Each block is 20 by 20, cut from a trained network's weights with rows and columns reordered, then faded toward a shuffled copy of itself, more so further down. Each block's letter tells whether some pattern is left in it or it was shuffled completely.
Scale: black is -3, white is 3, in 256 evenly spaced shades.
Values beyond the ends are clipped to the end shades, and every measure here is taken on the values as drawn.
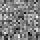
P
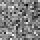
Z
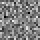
P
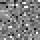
Z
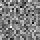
P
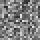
P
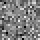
P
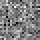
Z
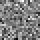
Z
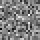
P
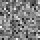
Z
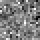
Z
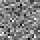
Z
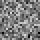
Z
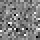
P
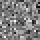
P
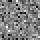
Z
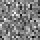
P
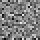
P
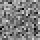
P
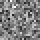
Z
